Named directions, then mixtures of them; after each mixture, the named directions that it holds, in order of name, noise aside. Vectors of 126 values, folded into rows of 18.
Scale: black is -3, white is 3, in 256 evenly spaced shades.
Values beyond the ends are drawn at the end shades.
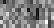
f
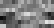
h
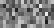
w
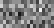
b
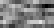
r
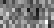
f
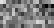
r, w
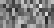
w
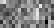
f, w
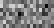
b, r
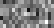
f, h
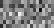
b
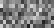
b, f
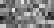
h, w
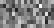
w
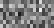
b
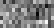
f, r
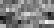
h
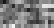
f, r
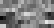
h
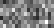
f, h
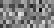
b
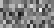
b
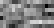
h, r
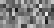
w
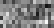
f, r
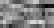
r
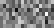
w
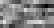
r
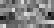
h, w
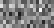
b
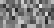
w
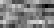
r
